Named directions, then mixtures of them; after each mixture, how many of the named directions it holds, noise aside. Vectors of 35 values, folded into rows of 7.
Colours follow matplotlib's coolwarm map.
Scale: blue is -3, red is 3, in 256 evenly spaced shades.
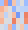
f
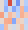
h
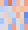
one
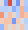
one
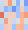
two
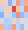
two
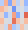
one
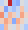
one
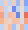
two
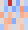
one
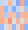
two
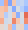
one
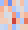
one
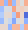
one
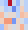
one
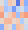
two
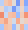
two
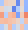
two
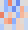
one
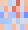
two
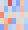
one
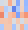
two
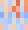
two
